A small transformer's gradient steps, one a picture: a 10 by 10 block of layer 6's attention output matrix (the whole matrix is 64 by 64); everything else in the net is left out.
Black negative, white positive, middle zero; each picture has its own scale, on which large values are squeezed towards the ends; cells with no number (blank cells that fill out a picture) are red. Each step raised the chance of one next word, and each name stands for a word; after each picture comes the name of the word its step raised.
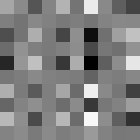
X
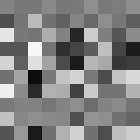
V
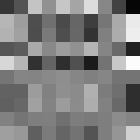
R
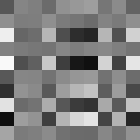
X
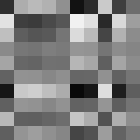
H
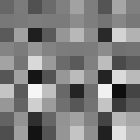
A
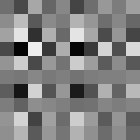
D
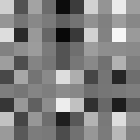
V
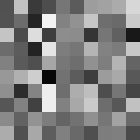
A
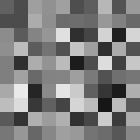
V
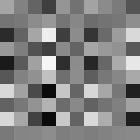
X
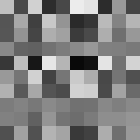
R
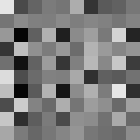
V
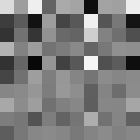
R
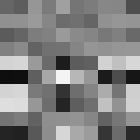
A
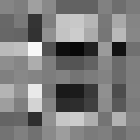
D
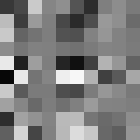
A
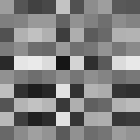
X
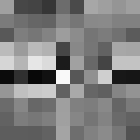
A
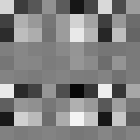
H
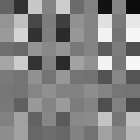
R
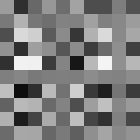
X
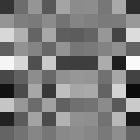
X
